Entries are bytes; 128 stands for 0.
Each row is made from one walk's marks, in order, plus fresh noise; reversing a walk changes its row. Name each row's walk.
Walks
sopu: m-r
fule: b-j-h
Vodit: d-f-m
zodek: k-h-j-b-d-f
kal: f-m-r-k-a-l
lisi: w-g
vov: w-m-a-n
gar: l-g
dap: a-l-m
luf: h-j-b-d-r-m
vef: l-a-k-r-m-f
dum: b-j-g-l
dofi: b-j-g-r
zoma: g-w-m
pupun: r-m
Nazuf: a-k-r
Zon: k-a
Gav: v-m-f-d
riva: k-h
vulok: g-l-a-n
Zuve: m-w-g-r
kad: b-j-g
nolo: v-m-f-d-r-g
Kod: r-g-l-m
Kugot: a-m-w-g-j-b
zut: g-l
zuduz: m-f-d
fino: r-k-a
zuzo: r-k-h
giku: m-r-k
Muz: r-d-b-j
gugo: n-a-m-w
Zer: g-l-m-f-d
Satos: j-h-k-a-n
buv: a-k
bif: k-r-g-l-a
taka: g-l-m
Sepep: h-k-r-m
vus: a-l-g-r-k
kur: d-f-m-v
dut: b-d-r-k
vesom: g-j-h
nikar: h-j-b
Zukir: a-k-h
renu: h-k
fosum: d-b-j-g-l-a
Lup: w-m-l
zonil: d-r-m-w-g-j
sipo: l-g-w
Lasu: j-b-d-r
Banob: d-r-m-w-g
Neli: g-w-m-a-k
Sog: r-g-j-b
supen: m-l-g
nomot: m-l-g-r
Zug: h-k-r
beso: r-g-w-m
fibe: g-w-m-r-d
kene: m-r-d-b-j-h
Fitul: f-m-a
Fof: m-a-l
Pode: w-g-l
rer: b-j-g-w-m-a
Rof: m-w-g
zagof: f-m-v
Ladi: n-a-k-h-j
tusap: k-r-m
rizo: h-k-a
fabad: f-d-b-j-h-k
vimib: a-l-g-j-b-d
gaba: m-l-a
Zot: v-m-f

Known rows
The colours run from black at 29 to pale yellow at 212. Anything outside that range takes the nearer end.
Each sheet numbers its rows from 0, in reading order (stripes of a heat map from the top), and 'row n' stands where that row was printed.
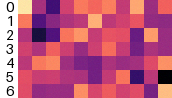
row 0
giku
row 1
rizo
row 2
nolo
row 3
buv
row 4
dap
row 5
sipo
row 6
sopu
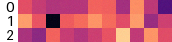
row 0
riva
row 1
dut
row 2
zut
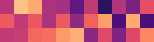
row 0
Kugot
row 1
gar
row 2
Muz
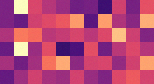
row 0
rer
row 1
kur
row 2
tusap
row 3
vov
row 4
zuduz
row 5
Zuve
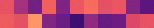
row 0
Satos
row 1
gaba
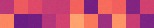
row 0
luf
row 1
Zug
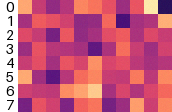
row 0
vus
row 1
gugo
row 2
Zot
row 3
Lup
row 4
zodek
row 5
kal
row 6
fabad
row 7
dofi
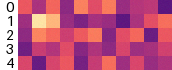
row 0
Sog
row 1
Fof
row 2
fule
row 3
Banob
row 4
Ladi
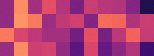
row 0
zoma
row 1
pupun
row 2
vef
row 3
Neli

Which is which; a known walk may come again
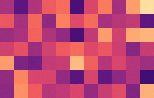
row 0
Zer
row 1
Sog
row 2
taka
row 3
Lasu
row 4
renu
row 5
Neli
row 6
kad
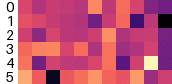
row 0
Zon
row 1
sipo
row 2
Nazuf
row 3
vimib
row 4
bif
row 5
dut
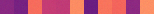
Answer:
zagof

